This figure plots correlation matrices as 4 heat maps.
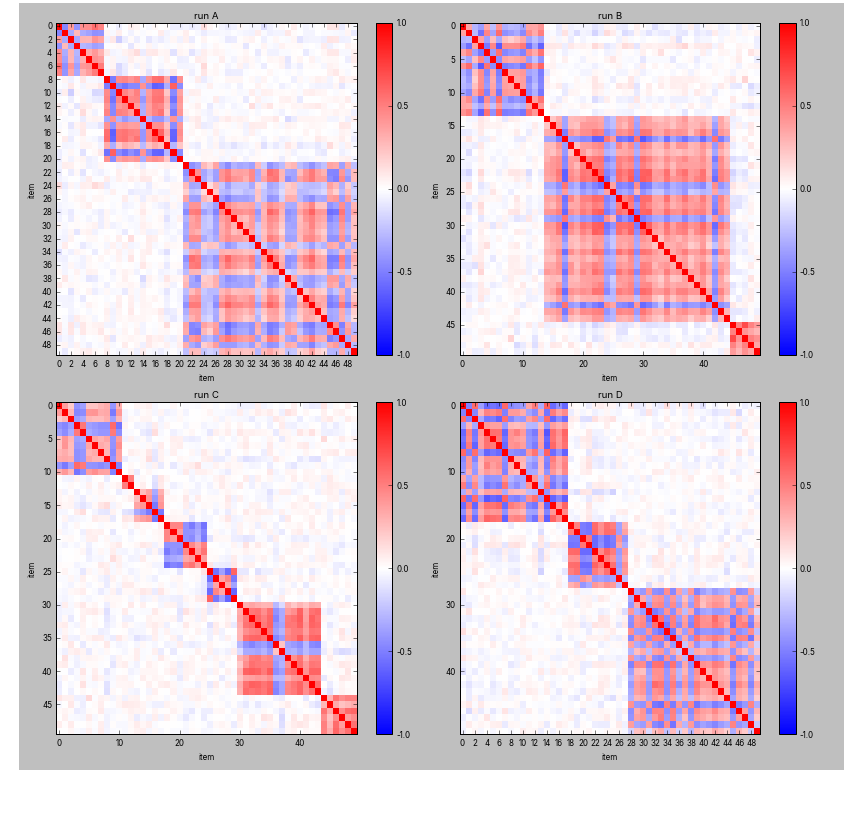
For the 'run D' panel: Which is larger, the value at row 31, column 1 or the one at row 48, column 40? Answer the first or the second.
the first
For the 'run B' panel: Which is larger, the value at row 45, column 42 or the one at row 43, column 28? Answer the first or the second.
the second
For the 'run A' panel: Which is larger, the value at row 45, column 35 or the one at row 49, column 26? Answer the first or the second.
the second
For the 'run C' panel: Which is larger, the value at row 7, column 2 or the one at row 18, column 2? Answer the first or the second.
the first
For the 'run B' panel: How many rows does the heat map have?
50
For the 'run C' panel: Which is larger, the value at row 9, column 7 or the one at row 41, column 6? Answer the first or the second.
the second
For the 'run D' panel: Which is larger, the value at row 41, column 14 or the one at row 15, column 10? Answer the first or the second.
the second
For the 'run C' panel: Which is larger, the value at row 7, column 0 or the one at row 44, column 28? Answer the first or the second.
the first
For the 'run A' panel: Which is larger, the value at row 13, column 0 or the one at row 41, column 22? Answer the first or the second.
the second
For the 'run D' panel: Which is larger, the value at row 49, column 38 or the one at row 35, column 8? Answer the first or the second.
the second
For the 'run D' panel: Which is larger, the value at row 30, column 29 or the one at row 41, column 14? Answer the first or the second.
the first
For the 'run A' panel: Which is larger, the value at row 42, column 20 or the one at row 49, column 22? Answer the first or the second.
the second
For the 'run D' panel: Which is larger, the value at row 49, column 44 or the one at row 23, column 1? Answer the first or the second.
the first
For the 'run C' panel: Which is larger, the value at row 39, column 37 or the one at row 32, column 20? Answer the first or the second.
the second
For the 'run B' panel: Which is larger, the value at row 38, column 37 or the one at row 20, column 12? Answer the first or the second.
the first
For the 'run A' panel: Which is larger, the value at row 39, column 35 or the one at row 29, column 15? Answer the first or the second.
the second
